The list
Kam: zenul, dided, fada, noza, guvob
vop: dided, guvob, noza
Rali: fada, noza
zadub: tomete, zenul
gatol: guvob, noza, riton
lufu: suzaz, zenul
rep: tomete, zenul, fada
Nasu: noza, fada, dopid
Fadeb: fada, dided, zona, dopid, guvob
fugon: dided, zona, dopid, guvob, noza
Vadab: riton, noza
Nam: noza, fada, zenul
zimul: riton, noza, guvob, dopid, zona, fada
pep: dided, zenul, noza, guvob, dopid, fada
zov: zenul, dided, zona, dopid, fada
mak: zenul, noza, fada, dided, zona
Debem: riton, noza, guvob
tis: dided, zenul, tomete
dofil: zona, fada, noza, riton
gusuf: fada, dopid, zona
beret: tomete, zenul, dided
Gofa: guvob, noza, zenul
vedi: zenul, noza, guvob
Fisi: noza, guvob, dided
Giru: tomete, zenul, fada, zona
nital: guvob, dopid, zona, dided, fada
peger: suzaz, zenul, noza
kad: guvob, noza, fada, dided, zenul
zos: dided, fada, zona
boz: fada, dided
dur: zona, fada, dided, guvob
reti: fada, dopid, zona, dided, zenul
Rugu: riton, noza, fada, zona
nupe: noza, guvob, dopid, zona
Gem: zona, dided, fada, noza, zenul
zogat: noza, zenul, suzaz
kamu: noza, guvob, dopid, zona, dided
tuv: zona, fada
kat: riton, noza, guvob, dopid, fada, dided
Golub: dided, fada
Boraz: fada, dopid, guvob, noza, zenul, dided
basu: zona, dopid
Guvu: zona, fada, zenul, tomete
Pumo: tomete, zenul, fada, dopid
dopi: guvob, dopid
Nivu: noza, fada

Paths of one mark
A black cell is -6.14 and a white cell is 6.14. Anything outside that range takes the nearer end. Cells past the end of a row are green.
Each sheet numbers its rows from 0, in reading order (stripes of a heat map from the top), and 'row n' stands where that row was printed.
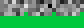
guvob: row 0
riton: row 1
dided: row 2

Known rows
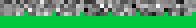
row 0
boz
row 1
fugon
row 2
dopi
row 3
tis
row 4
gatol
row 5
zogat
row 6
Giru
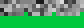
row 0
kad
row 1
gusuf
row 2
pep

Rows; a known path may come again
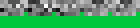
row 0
rep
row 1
tis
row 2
Nam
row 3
nital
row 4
pep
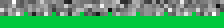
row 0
vop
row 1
peger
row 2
zos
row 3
zogat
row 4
zov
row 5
boz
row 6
fugon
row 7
Vadab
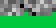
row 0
gatol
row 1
Gofa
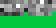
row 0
lufu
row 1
vedi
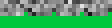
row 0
Nivu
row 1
kad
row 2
dur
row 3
Gem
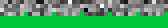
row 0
dopi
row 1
gusuf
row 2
Fisi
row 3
zadub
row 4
Rugu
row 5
Boraz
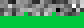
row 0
Giru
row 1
kamu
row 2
Guvu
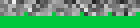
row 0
Kam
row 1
Nasu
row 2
Golub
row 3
basu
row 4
mak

